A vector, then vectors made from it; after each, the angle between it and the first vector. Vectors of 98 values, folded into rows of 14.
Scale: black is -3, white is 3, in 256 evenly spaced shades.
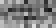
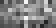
nearly opposite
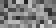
partly aligned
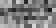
nearly parallel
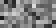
orthogonal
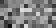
partly opposed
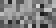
partly opposed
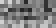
nearly parallel
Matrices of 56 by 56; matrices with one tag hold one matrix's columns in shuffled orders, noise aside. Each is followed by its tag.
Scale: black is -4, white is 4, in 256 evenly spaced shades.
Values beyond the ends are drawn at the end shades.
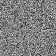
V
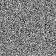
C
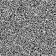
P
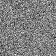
V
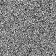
P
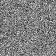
C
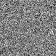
P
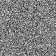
P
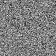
V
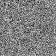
C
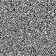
P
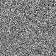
P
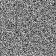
C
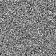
P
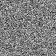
V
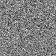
V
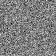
C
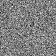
V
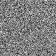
P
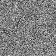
C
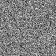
V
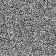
C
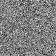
P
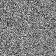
V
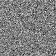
P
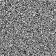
P
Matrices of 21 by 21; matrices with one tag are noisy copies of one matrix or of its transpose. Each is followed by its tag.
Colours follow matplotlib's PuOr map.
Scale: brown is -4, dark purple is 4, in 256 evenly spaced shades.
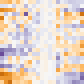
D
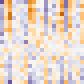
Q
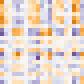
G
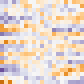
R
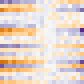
Q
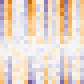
Q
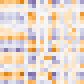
G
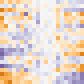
D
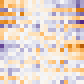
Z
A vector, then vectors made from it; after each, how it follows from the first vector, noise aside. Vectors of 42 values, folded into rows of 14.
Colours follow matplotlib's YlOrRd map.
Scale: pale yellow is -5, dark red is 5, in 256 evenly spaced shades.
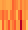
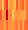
wrapped around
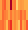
wrapped around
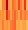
reversed
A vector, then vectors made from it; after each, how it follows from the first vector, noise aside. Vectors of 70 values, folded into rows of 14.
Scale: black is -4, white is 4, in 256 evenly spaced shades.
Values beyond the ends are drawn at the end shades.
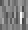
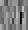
negated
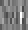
copied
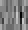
negated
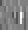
partly zeroed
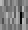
negated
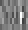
copied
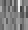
wrapped around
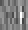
copied
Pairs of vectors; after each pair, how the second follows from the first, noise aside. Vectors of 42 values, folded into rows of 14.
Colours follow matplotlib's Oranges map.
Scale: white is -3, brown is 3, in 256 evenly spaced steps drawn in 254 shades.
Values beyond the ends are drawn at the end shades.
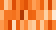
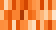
copied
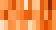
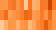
shrunk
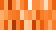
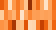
sign-scrambled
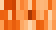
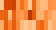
copied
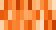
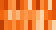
sign-scrambled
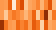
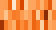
copied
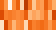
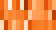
copied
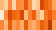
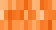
shrunk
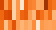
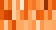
copied
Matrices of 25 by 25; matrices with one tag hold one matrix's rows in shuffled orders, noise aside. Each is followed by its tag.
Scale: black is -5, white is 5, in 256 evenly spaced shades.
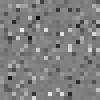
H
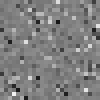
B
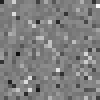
B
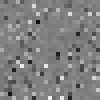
H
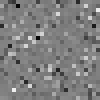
B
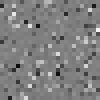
B
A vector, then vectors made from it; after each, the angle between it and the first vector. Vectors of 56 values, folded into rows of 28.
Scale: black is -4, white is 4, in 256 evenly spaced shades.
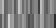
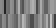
partly aligned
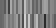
orthogonal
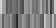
orthogonal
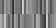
partly opposed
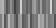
partly aligned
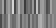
partly aligned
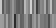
orthogonal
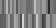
orthogonal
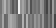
partly aligned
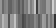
orthogonal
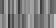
nearly opposite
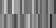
orthogonal
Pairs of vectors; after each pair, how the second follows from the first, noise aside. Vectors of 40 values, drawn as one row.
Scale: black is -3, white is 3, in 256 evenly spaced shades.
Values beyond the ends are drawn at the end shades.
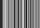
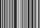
wrapped around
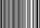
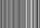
shrunk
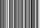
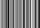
negated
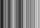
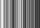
negated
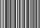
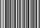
copied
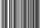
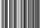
copied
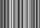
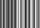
wrapped around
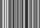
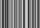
negated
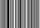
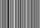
shrunk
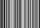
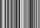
shuffled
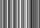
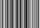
negated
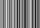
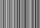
shrunk
